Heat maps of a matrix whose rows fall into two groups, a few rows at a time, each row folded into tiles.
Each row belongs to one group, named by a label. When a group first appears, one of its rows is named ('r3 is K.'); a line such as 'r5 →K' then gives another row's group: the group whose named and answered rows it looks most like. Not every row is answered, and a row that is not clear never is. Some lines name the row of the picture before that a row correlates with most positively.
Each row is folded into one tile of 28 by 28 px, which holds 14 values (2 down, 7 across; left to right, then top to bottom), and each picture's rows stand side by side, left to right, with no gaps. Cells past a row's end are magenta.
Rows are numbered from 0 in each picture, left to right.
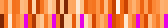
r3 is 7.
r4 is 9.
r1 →9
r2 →9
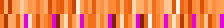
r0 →9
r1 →7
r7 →9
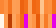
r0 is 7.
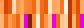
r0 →9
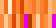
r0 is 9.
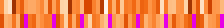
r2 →9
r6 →7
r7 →9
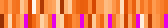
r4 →9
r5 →7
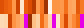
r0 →7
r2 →7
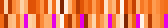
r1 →7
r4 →9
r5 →7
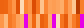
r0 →7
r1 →9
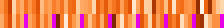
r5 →9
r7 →9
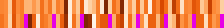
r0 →9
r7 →9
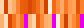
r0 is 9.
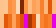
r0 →7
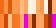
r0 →9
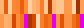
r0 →9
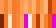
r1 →7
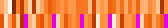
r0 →9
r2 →7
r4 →7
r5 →7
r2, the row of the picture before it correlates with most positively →1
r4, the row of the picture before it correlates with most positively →1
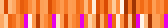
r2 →7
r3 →9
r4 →9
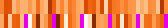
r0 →9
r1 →7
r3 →7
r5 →7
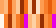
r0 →7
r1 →9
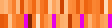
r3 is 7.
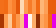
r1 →7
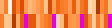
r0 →9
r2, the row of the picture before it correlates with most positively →1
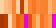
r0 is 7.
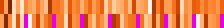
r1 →7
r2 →9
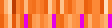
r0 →9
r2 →9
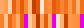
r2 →7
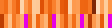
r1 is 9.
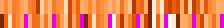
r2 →9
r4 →7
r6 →7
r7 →9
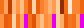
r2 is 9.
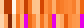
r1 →9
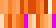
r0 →7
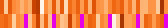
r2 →9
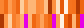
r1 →7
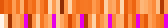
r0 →7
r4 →9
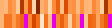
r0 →7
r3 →7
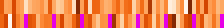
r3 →9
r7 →9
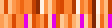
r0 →9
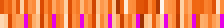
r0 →7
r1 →9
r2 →9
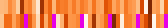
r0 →7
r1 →9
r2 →7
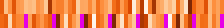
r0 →9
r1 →7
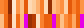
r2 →9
